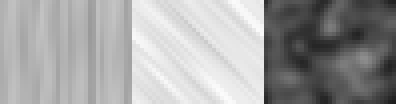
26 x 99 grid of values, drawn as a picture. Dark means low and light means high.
It is made of 1 by 3 panels. Panel 1,1: high, streaked downward, faint in contrast. Panel 1,2: very high, slanting down to the right, faint in contrast. Panel 1,3: low, blotchy.
